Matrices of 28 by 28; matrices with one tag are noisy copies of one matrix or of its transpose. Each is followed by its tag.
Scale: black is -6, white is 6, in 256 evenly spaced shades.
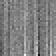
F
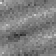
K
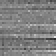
F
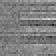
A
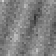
K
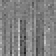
A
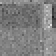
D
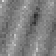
K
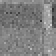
D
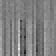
A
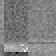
D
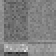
D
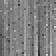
F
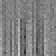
A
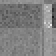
D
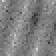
K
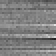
F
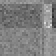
D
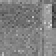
D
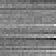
F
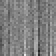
F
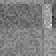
D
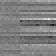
A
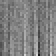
F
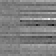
A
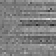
A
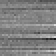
F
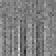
A
